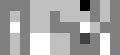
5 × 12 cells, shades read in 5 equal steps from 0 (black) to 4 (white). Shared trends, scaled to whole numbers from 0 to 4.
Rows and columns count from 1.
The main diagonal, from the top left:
2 3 2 4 4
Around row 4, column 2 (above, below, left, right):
4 3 2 2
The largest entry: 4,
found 8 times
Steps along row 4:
up down up same down same down down up up down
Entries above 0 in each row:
11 12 12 12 12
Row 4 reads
2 3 2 4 4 3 3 2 1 2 4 2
